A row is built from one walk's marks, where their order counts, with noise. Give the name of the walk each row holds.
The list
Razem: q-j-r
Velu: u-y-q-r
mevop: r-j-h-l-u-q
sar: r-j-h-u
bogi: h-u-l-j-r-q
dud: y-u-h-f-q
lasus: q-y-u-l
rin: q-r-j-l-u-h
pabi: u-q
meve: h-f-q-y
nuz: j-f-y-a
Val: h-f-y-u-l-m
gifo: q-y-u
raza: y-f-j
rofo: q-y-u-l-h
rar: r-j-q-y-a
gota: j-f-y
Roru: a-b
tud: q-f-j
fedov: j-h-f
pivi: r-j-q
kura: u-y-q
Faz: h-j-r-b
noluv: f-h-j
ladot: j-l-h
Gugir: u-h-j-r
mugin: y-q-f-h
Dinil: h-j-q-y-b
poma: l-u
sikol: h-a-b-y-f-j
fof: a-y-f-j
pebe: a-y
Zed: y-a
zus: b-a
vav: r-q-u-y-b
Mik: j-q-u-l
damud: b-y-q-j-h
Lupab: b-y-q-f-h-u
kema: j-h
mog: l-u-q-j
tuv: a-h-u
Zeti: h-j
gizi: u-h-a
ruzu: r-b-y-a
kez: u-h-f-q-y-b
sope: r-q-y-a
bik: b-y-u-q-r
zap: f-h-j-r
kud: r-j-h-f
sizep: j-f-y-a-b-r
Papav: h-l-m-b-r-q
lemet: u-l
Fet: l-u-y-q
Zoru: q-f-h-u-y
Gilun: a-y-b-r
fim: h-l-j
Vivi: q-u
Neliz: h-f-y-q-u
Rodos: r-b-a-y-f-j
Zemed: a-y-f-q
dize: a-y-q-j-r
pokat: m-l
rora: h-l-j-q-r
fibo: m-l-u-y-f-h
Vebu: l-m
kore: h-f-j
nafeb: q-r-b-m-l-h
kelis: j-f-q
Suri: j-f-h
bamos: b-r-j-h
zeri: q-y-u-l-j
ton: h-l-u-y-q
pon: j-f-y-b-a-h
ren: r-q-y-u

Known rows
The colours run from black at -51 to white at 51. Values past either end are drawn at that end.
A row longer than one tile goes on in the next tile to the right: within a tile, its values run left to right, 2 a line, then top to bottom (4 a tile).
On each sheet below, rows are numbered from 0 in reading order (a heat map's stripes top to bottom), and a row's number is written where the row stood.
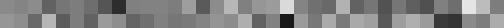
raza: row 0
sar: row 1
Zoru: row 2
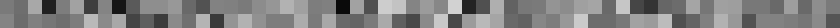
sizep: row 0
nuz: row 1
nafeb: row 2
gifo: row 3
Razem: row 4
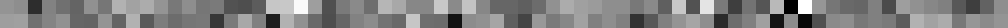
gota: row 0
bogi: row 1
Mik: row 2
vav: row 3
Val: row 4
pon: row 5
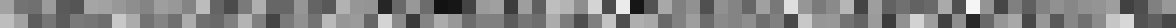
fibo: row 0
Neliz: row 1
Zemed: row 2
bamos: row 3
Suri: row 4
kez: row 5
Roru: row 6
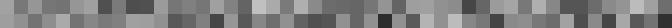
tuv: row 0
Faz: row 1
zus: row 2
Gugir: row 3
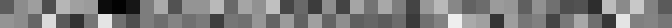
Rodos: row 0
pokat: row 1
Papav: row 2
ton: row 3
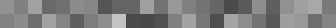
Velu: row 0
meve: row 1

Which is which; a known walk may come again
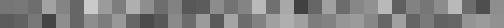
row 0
Faz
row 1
Zed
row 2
poma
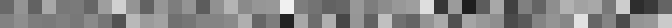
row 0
ladot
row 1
sar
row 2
damud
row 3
ren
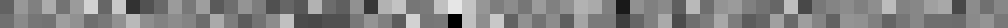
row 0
Vivi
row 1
Velu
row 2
rin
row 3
lasus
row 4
pivi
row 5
lemet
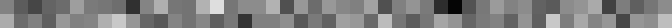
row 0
pebe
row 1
Vebu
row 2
fof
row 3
mugin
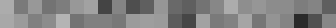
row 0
tuv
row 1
vav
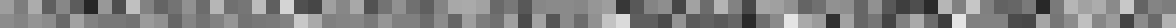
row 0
noluv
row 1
kema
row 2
kelis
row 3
Roru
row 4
Papav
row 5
ton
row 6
rar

